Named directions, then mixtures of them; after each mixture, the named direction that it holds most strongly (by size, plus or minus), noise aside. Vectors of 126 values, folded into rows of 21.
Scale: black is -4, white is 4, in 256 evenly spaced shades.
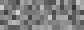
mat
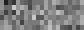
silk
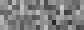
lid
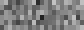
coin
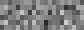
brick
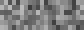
lid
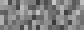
lid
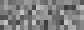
brick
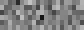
coin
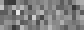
silk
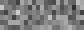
mat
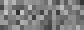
silk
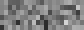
brick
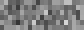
coin
